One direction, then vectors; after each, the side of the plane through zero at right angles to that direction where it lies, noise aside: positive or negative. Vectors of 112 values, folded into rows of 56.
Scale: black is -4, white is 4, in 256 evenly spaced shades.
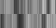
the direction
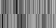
positive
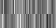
negative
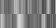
negative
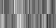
negative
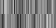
positive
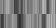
positive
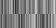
positive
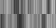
positive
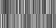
negative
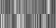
negative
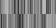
positive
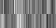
negative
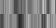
positive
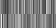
negative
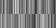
negative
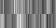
negative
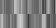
negative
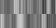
negative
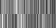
negative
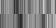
positive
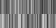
negative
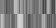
negative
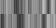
positive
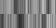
positive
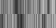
positive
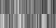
negative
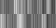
negative
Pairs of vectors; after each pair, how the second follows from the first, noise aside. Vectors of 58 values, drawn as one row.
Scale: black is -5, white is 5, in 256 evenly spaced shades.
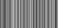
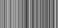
shuffled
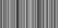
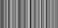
shuffled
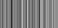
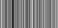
shuffled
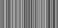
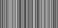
wrapped around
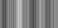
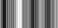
scaled up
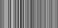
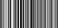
scaled up
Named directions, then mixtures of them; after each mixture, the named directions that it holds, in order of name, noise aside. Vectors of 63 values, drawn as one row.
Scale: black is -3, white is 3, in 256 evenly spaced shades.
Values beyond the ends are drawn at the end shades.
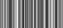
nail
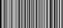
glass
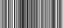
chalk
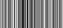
chalk, nail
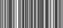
nail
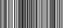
chalk, glass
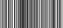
chalk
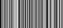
glass, nail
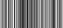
chalk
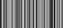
glass, nail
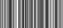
nail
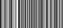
glass, nail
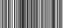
chalk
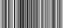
chalk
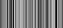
chalk, nail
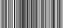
chalk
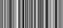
nail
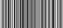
chalk, glass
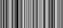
nail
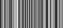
glass, nail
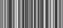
nail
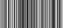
chalk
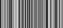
glass, nail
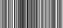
chalk
